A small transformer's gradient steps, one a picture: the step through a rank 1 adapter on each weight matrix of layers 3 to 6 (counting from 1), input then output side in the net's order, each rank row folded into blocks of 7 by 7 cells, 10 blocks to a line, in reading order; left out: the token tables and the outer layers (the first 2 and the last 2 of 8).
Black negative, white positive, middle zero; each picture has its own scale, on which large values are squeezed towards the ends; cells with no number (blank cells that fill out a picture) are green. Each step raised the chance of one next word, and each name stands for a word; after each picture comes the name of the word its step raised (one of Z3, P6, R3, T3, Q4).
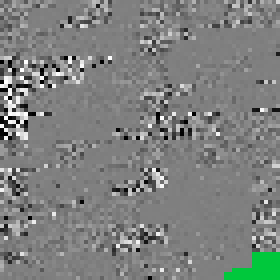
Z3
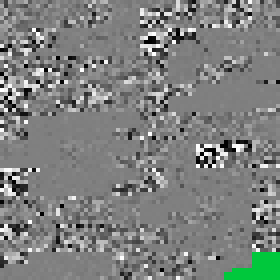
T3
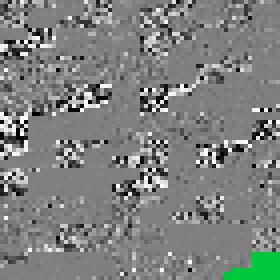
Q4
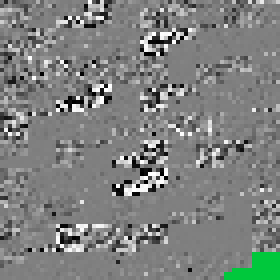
Q4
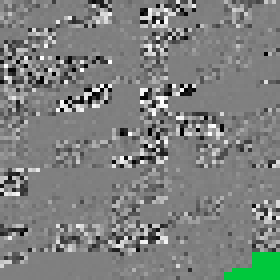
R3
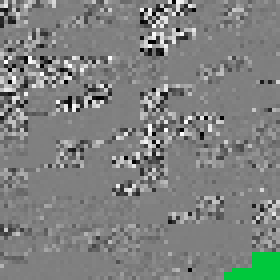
R3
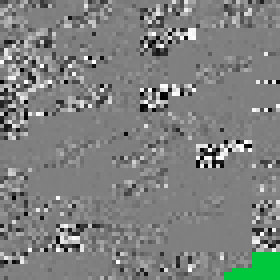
T3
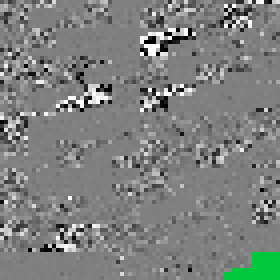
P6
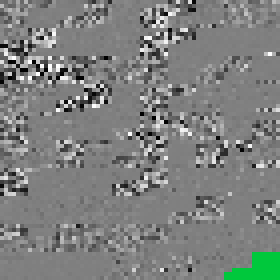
R3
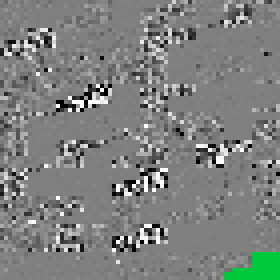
P6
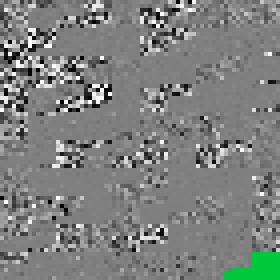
P6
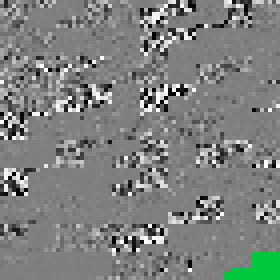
P6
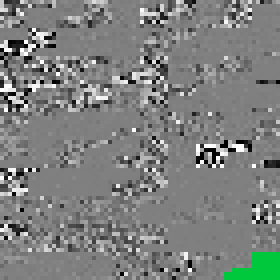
T3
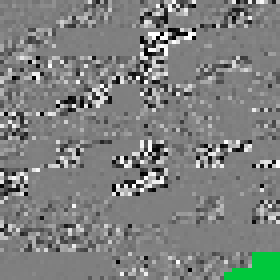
Q4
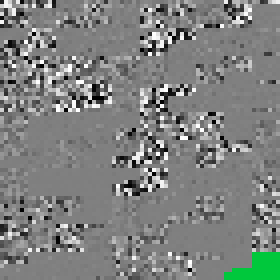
R3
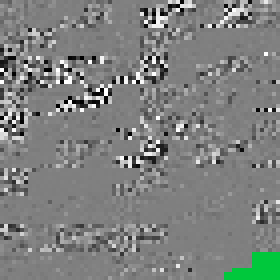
R3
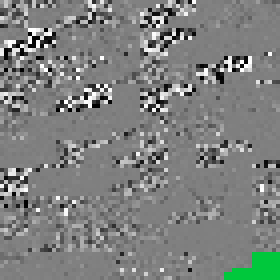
P6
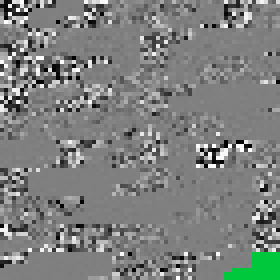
T3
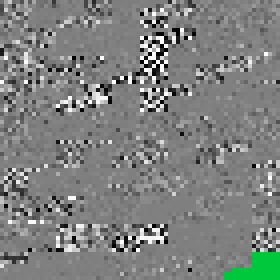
P6
